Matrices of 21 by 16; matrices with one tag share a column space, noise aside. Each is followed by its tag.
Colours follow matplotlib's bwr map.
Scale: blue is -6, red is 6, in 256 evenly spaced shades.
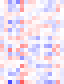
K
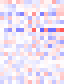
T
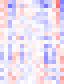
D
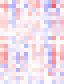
D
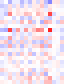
T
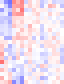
D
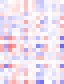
K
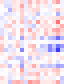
K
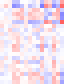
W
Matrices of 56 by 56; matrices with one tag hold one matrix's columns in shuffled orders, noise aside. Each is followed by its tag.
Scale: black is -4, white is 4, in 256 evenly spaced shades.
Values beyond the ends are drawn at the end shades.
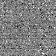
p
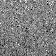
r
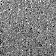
r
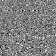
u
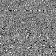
u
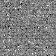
p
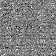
p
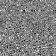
u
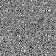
u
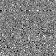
u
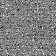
p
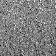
r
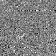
u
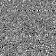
u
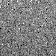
r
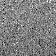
r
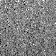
r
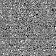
p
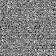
p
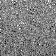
r
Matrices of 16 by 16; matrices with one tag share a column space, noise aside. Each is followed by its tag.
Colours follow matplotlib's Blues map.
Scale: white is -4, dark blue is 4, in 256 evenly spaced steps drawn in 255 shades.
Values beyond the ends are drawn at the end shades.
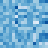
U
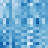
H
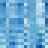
H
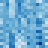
H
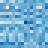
U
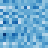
U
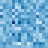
U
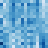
H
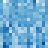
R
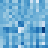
R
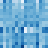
R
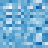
U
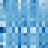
R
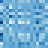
U
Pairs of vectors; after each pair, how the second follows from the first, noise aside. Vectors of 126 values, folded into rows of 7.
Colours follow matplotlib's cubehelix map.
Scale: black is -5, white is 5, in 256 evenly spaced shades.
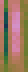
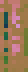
partly zeroed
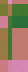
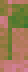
shrunk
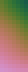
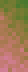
shrunk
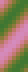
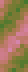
shrunk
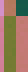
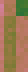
shrunk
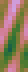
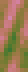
shrunk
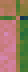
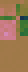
partly zeroed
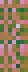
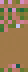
partly zeroed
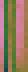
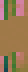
partly zeroed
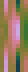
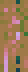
partly zeroed
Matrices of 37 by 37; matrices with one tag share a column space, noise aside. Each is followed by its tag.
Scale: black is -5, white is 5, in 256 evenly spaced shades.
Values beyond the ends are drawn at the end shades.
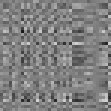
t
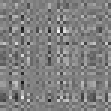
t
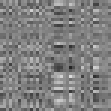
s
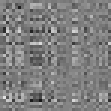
t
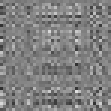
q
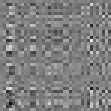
q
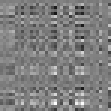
q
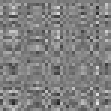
q
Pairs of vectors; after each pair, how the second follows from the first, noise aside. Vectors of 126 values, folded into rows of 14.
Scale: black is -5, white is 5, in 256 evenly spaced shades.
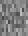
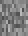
copied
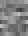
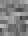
copied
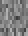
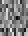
scaled up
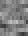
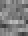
copied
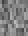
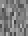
shuffled
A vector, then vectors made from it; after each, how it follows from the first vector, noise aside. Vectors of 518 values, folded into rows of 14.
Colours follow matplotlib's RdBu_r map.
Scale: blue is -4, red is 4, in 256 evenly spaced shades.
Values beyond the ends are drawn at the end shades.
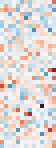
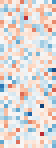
negated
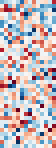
scaled up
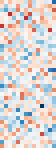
negated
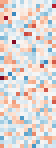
reversed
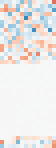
partly zeroed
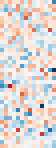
negated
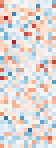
reversed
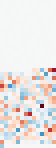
partly zeroed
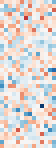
negated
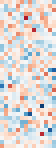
negated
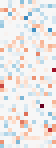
partly zeroed
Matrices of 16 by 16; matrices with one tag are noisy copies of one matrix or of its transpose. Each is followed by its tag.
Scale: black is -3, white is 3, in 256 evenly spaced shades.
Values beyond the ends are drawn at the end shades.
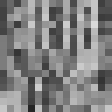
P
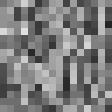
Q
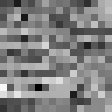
P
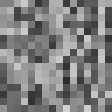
Q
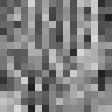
P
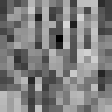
P
